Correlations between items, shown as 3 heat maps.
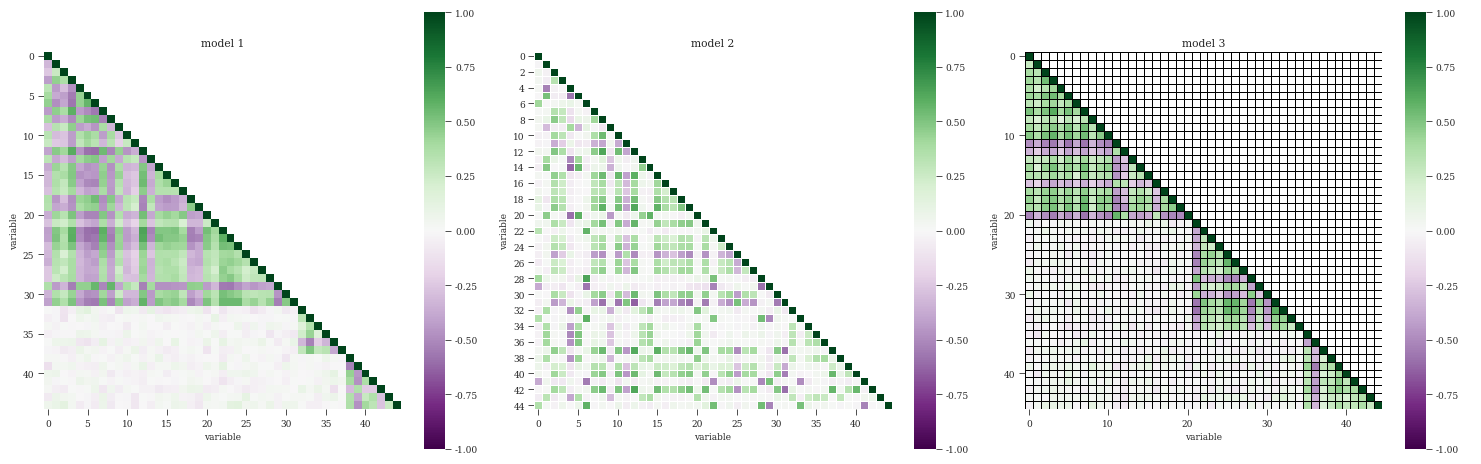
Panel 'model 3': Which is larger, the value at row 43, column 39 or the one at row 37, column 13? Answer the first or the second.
the first
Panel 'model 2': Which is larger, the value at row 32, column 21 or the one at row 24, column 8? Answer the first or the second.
the second
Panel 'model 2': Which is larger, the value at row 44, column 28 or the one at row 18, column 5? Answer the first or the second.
the first
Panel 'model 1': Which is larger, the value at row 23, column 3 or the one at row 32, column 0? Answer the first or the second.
the first
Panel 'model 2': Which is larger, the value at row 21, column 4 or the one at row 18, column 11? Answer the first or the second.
the first
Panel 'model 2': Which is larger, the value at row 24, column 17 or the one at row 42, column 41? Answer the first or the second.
the first
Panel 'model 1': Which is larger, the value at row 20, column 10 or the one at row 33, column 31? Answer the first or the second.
the second
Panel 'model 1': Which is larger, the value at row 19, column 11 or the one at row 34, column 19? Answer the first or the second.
the first
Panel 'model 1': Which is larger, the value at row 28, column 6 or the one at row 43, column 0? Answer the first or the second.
the second
